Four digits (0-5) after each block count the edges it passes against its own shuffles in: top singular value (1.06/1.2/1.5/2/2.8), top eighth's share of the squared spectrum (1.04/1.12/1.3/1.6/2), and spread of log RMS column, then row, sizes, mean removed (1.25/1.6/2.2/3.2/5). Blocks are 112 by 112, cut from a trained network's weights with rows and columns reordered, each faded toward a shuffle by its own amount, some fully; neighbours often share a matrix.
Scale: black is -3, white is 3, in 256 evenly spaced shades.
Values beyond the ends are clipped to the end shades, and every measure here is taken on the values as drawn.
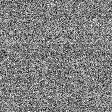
1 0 0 0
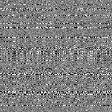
5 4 1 4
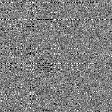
4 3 2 3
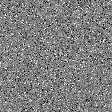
0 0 0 0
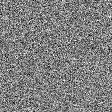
0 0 0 0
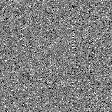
2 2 1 0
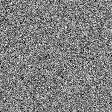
1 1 0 0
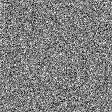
1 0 0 0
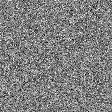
2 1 0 0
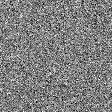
0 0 0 0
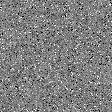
0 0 0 0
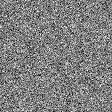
0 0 0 0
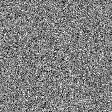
1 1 0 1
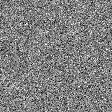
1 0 0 0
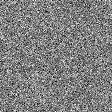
1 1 0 0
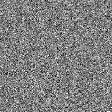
3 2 1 1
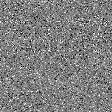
3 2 0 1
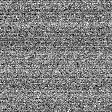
4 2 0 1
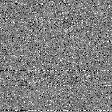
4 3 0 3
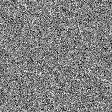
1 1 0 0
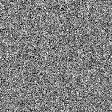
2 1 0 1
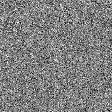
2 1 0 1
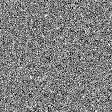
1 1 0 0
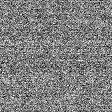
2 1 0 0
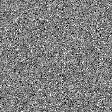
2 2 1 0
